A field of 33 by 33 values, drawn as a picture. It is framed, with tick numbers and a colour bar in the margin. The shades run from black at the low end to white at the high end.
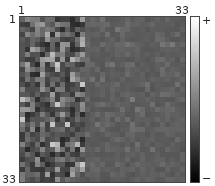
Slope: none. Stripes: none. Histogram: skewed, a long tail of high values. Seam: vertical, 40% of the way across, the right part calmer. Average level on the scale: 40%.
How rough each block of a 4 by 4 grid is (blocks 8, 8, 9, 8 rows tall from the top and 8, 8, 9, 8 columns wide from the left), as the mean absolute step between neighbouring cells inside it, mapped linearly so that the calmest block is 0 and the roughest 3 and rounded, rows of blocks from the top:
3 2 0 0 / 3 2 0 0 / 3 2 0 0 / 3 2 0 0
